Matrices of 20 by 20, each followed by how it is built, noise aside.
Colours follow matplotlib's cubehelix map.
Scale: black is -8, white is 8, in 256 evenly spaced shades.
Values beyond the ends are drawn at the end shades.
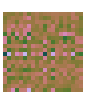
low rank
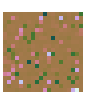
sparse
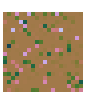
sparse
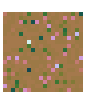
sparse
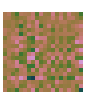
low rank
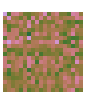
low rank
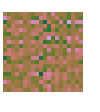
low rank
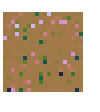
sparse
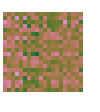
low rank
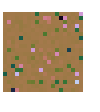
sparse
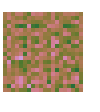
low rank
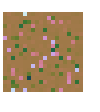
sparse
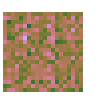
low rank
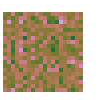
low rank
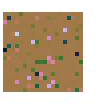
sparse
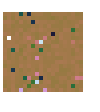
sparse
